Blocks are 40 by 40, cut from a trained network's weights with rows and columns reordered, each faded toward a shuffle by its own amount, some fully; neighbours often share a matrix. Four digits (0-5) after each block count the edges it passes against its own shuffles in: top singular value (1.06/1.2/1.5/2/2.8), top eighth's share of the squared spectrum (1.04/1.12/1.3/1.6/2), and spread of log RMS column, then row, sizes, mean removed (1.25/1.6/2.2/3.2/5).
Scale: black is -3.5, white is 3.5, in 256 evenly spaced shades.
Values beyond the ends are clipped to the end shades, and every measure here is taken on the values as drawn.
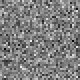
2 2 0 0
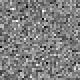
0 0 0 0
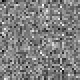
3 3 1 0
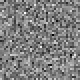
0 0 0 0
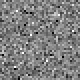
0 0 0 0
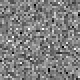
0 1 0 0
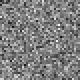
0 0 0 0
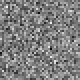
2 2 0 0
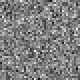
1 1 0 0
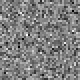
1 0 0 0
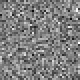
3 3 0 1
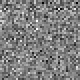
3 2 0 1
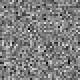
2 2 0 1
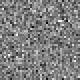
0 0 0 0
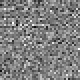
3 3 0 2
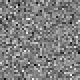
1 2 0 0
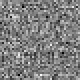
3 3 0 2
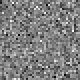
0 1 0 0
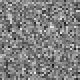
3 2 0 1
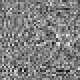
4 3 0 2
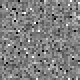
0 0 0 0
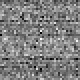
3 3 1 1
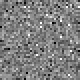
0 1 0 0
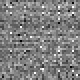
3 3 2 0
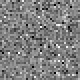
0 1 0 0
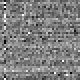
3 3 1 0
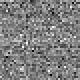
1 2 0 0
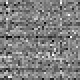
3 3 1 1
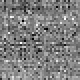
3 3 2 1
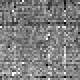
3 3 2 1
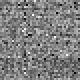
2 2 1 0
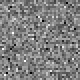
0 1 0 0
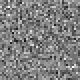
0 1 0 0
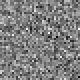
2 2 0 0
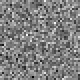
1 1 0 0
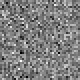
2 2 1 0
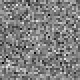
0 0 0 0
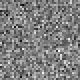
2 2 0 0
